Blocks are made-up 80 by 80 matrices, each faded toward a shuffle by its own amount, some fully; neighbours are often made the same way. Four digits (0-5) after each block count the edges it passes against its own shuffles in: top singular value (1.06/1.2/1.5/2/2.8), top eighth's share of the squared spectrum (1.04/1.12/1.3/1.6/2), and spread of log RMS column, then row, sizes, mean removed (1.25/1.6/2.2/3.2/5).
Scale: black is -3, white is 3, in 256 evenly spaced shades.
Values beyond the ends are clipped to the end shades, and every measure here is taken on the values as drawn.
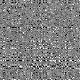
4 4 1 3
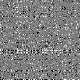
4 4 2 3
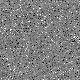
0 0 0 0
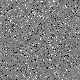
1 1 0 0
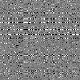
5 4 2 3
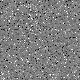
1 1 0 0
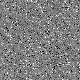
2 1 0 0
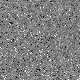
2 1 0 1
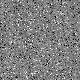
0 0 0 0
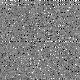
4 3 1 2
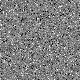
1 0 0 0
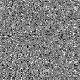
4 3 1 1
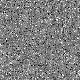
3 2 0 0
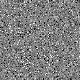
3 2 1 1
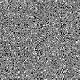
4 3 1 1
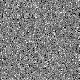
3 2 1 0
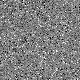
1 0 0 0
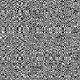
5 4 3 3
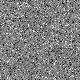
0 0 0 0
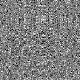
4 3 2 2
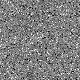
2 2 0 1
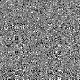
4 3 1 2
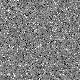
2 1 0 0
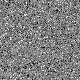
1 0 0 0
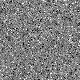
0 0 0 0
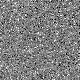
0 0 0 0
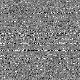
2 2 0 3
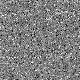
0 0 0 1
